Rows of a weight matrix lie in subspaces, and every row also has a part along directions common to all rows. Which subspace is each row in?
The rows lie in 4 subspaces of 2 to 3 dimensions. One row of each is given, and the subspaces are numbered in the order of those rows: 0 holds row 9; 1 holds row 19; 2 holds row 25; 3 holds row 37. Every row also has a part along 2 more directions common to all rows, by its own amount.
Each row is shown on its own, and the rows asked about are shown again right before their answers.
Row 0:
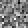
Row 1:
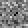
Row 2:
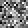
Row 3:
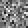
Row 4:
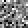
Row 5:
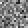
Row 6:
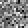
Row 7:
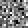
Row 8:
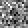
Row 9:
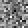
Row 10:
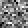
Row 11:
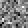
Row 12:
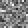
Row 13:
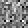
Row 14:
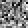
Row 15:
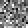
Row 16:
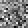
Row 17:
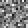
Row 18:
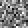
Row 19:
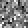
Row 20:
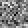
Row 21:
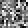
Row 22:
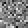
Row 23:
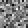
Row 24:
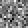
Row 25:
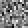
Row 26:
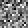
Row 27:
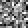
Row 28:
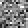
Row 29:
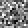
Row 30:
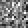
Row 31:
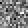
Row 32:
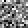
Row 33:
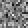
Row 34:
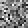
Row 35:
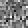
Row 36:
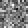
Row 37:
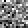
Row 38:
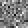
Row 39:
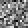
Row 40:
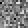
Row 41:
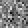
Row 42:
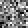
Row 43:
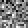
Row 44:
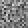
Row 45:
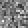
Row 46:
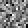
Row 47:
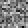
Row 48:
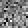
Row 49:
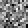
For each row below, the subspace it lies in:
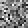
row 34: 0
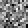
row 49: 3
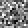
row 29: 2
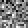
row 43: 3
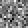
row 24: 2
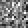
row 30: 0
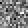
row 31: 1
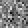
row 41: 2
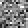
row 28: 1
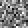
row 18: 2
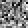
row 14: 0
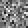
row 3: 0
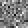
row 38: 2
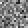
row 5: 1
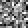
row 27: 0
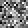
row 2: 2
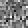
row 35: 0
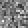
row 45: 1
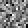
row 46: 3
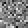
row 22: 2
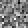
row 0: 1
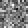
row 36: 3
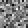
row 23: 3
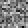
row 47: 1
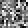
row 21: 1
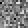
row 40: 1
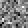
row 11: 1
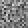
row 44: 0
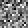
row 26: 0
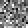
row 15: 3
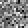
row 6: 1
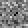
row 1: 2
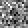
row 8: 2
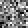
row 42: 1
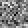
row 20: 2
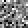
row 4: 3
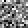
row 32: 3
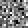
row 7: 2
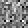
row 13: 0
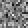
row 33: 0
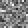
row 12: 3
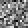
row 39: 2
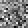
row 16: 0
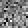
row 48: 0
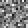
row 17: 3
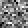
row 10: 1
